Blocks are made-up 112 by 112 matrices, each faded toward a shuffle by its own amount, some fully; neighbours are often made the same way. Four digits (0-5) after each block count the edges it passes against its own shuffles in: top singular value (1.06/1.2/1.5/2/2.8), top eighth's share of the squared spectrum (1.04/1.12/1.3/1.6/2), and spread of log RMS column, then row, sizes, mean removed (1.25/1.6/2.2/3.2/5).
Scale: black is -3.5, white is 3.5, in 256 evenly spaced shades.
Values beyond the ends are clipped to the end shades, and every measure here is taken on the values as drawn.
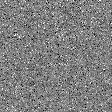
2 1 0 0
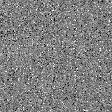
3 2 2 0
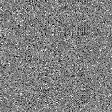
3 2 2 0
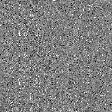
4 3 2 1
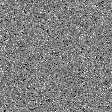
1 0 0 0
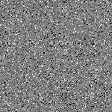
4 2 0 1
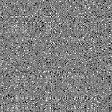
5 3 2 2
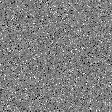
2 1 0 0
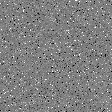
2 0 0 0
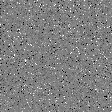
2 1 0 0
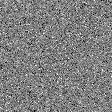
0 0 0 0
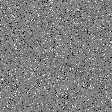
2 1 0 0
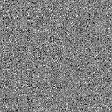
4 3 2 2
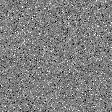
0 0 0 0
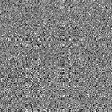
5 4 3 3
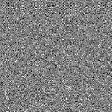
4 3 2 2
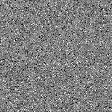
3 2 1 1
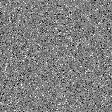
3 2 0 0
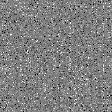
4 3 2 1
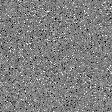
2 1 0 0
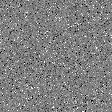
1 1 0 0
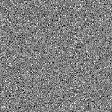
4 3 1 2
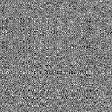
5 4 3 3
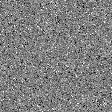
2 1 0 0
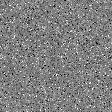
2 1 0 0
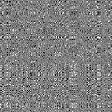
5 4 3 3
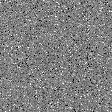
2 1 0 0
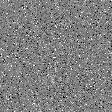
3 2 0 0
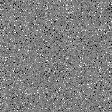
4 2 1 1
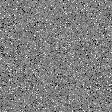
2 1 0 0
